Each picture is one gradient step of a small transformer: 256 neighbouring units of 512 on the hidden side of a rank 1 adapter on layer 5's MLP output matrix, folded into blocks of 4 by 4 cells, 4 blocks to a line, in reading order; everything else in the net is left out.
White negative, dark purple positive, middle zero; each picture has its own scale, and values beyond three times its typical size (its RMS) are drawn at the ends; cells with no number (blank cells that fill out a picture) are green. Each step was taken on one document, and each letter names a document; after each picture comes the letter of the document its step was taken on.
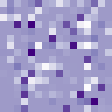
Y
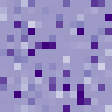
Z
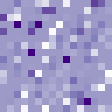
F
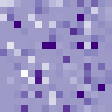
Y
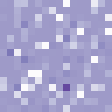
Z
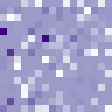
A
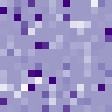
Z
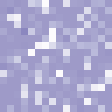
F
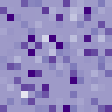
A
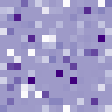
A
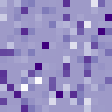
Z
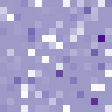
A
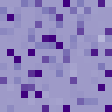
A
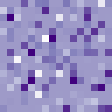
A
